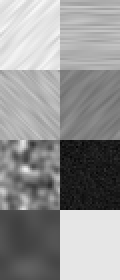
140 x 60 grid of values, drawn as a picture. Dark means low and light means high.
The table splits into 4 rows of 2 panels. Panel 1,1: very high, slanting up to the right, faint in contrast. Panel 1,2: high, streaked across, faint in contrast. Panel 2,1: high, slanting down to the right, faint in contrast. Panel 2,2: middling, slanting up to the right, faint in contrast. Panel 3,1: middling, blotchy, strong in contrast. Panel 3,2: very low, fine-grained, faint in contrast. Panel 4,1: low, smooth, faint in contrast. Panel 4,2: very high, flat.
